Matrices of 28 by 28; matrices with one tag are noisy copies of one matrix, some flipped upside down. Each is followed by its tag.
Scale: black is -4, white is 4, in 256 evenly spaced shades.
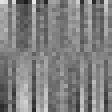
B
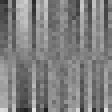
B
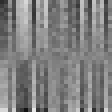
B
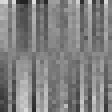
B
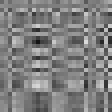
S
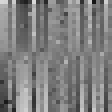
B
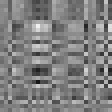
S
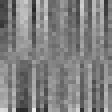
B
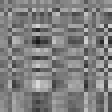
S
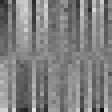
B
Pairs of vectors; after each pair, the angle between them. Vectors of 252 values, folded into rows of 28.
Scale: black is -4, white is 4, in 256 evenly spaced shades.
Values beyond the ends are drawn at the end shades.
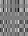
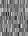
partly aligned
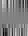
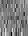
partly opposed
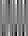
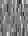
partly aligned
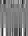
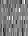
partly opposed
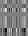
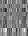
nearly opposite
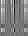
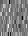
orthogonal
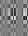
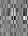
nearly opposite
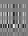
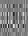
nearly parallel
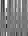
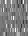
orthogonal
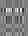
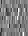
partly opposed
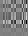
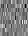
partly opposed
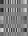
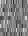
partly opposed
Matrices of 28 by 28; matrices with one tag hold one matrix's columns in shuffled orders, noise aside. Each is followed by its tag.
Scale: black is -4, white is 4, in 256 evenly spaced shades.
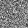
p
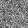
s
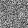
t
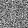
t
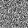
p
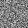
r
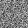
r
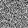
p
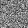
s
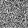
p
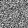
r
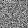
r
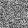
t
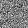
s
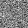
t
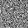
p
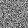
r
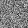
s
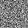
p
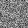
r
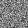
r
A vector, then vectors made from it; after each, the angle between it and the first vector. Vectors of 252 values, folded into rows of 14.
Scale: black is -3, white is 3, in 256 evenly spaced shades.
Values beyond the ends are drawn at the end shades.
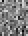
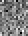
nearly opposite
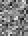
partly aligned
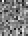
nearly opposite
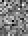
partly aligned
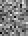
partly aligned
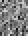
nearly parallel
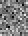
partly opposed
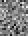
partly aligned
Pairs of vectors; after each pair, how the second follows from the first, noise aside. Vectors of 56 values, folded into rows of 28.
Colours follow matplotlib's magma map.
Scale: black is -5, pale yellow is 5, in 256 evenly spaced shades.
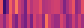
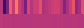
partly zeroed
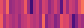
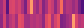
negated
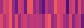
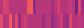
partly zeroed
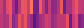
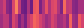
negated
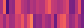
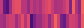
sign-scrambled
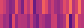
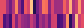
scaled up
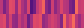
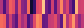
scaled up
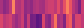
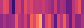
negated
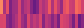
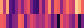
scaled up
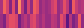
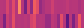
partly zeroed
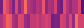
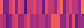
negated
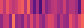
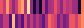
scaled up
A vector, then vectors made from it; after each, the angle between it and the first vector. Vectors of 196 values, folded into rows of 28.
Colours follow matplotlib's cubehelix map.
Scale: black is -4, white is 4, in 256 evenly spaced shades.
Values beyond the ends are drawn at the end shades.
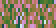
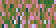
nearly parallel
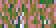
nearly parallel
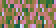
nearly parallel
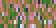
nearly parallel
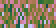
nearly parallel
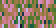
nearly opposite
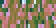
orthogonal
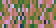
nearly opposite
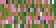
partly opposed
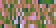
nearly parallel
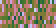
partly aligned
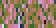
nearly opposite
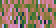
nearly opposite
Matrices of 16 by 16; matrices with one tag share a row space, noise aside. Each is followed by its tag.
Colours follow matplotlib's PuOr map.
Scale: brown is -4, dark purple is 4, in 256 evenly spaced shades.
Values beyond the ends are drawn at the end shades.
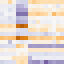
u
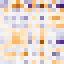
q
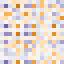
q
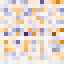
q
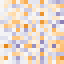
q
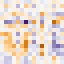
q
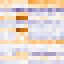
u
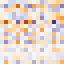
q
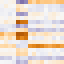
u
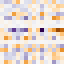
q
